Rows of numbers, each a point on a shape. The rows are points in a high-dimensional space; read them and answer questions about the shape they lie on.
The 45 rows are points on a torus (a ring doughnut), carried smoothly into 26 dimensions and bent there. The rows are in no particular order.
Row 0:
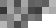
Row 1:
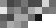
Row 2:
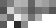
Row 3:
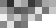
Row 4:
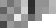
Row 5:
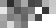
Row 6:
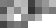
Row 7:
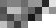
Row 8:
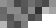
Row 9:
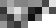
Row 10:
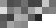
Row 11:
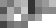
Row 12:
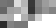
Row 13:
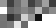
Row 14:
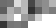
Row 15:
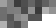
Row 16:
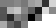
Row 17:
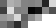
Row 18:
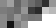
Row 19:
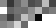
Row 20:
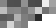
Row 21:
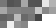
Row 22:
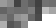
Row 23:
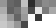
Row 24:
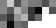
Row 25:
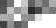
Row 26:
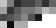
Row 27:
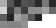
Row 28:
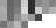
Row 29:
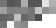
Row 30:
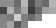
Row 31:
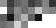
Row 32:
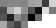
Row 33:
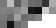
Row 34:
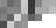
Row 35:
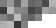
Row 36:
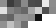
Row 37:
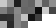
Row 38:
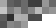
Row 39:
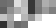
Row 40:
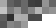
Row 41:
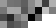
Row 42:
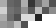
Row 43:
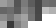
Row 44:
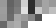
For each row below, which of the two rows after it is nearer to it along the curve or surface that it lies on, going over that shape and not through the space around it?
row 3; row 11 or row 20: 20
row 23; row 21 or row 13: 13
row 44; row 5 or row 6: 6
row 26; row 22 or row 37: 37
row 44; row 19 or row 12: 12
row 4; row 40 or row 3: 40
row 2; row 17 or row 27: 17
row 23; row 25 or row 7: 25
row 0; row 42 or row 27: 27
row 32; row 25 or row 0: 0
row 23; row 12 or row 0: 12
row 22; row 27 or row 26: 27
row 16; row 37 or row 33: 37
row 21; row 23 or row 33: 23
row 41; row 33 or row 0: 0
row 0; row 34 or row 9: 34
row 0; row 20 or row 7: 7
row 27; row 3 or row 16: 16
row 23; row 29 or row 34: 34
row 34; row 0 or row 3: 0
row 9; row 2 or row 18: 18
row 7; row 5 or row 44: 44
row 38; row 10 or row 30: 10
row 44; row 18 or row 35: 35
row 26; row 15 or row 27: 27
